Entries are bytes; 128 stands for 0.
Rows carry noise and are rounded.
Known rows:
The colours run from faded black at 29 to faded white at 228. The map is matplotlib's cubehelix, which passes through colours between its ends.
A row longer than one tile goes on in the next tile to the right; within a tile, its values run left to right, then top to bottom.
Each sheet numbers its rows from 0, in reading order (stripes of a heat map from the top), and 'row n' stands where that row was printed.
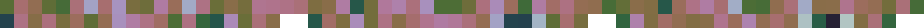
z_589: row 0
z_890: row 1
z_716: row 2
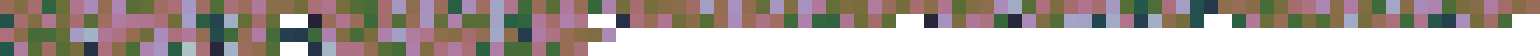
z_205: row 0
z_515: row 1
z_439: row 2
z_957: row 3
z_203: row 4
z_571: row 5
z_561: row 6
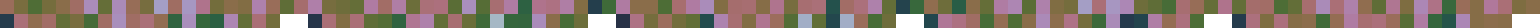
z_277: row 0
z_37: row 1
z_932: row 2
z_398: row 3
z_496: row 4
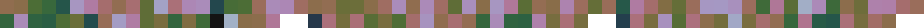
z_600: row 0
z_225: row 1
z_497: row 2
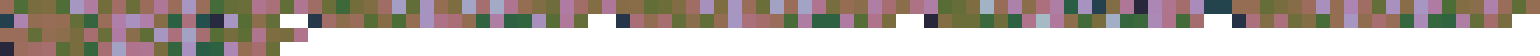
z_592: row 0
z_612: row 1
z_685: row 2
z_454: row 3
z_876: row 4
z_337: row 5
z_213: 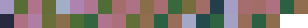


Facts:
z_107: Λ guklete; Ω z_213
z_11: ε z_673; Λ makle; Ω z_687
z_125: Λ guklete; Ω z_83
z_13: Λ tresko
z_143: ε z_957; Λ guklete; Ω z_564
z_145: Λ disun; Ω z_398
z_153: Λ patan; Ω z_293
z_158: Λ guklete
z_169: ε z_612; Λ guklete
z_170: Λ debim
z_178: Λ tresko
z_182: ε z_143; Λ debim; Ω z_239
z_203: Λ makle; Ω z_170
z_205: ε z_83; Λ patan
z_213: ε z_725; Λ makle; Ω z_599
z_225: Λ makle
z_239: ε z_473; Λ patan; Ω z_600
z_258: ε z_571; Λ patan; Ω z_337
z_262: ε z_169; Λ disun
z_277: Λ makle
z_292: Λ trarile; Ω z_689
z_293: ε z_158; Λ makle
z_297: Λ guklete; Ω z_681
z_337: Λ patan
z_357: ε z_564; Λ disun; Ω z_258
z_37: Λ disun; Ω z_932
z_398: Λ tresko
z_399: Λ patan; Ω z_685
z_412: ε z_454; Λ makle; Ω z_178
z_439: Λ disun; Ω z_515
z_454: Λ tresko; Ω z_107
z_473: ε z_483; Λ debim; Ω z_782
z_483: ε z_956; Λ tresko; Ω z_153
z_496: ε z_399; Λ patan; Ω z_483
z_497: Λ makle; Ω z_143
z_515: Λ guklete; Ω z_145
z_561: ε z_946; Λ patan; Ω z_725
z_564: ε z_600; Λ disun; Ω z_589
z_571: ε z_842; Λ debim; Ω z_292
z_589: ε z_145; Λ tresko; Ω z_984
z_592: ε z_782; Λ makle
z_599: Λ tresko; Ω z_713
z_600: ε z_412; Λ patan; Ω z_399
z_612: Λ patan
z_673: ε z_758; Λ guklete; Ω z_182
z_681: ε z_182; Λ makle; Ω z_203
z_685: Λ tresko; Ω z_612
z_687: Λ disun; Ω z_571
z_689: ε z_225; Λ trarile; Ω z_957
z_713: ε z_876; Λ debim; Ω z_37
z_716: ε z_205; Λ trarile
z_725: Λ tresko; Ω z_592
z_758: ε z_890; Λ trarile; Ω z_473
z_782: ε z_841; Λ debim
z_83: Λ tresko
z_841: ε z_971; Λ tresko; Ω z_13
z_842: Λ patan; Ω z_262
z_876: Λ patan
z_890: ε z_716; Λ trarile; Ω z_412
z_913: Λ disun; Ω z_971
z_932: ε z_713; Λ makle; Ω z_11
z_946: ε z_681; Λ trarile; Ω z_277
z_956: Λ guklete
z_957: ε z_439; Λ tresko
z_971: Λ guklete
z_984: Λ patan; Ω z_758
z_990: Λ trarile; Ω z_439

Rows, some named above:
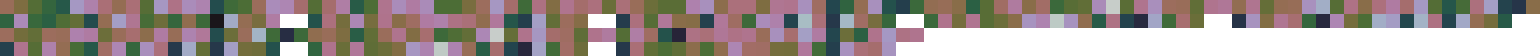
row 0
z_600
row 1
z_673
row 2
z_689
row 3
z_758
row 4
z_957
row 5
z_687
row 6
z_758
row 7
z_564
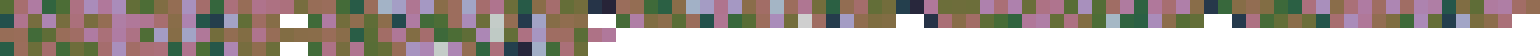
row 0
z_673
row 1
z_11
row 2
z_11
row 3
z_37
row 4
z_412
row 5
z_956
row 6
z_758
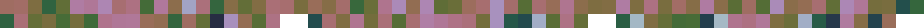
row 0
z_357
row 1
z_205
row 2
z_713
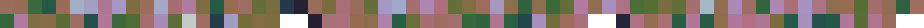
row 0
z_11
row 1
z_239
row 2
z_83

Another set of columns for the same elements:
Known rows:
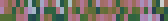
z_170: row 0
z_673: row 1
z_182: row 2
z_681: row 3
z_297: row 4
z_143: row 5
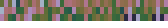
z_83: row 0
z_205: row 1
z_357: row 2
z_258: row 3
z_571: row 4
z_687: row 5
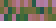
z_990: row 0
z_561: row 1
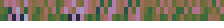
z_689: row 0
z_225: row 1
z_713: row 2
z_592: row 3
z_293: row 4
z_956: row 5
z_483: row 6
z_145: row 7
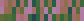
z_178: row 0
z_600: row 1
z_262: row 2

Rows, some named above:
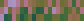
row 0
z_890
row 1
z_412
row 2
z_145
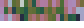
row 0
z_497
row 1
z_946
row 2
z_454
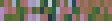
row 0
z_205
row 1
z_564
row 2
z_83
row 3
z_169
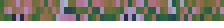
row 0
z_37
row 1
z_145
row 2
z_758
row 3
z_357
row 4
z_957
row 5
z_357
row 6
z_239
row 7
z_412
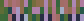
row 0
z_292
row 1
z_932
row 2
z_11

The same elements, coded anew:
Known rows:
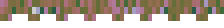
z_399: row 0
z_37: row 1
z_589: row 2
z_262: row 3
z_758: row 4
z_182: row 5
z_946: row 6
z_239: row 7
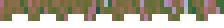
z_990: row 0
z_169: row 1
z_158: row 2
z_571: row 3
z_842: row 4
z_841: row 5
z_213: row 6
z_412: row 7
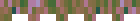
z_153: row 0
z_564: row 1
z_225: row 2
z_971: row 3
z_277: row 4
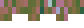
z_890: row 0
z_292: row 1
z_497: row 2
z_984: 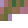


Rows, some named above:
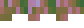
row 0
z_357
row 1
z_564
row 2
z_600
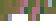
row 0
z_681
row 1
z_571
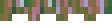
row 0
z_689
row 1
z_571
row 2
z_673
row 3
z_454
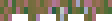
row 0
z_205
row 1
z_681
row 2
z_11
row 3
z_497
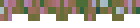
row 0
z_143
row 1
z_890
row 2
z_357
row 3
z_957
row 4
z_713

